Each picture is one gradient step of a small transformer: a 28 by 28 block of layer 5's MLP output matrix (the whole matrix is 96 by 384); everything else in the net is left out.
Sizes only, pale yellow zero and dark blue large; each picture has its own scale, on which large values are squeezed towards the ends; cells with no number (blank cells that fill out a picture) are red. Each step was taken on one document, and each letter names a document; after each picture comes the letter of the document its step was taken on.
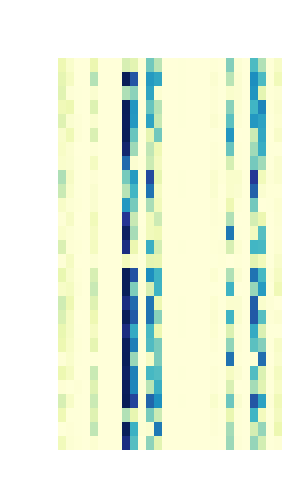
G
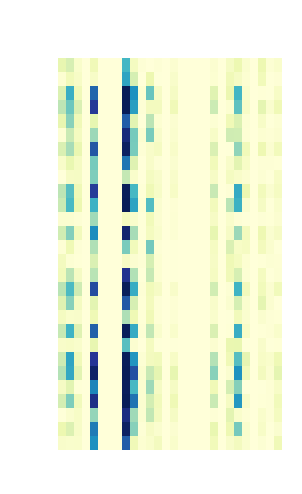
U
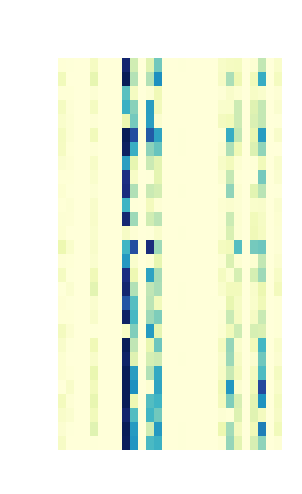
G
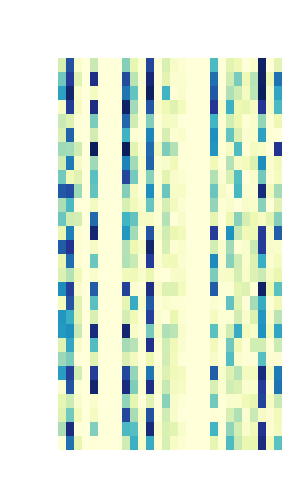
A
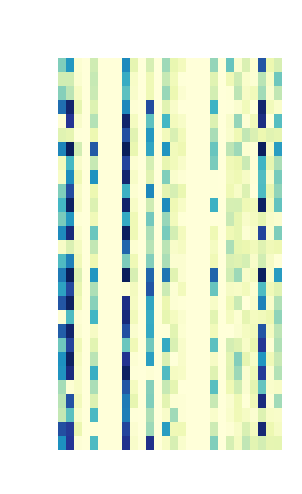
A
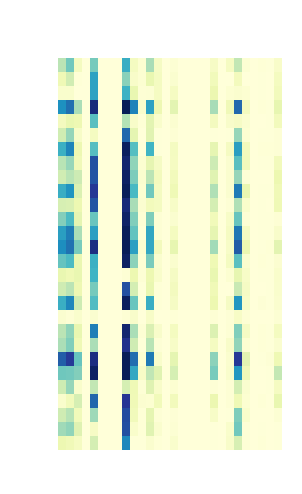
U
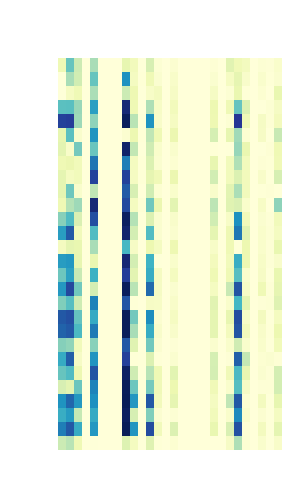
U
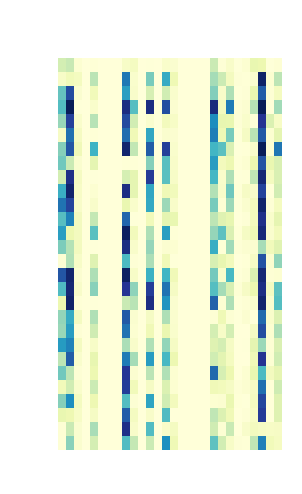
A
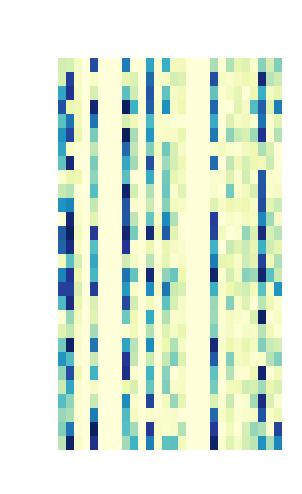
A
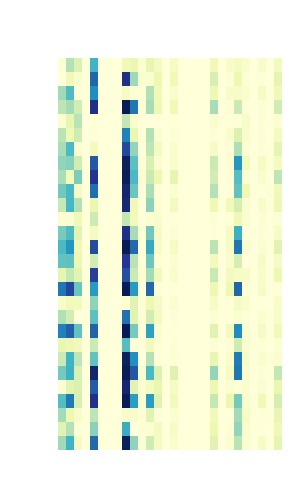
U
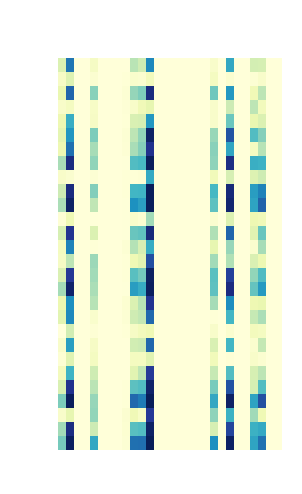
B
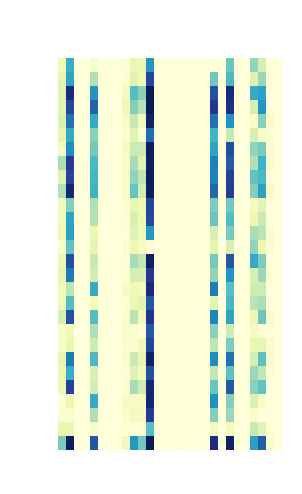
B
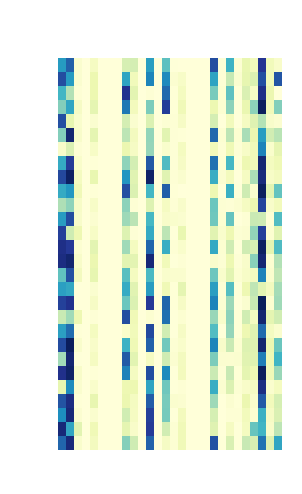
A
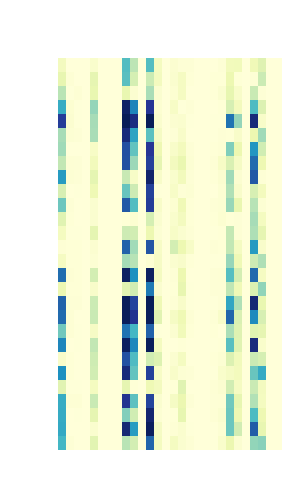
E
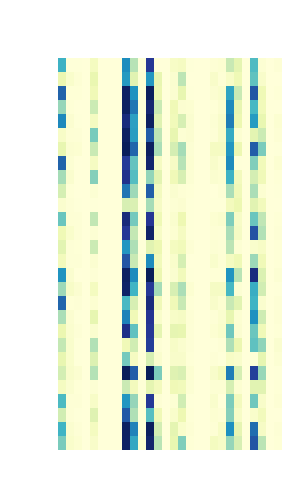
E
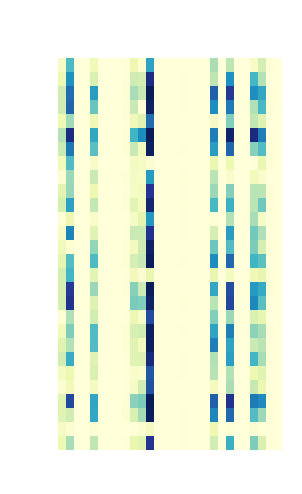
B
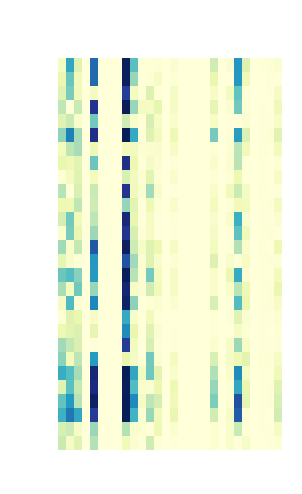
U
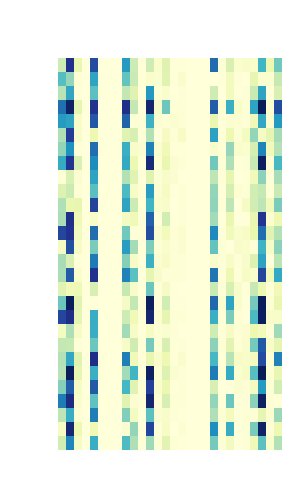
A
